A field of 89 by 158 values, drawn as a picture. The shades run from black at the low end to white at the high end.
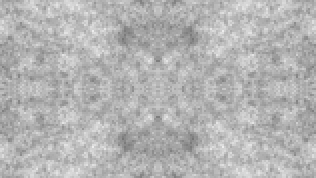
Slope: none. Average level on the scale: 70%. Mirror symmetry: left to right and top to bottom. Histogram: bell-shaped.
